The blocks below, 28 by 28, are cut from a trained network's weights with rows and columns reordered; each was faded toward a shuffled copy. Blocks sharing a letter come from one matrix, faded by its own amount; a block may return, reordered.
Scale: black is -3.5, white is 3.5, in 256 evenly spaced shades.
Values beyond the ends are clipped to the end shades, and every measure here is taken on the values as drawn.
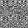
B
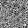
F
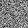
F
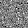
F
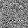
B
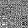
B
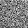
F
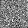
F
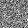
F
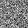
F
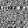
B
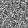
F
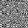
B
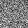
F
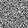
F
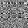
B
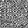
B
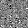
F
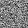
F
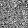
F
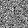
F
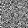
B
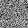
F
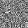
B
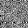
B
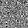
B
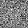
B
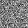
F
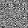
B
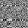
B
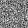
F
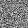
F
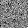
F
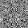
B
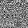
B
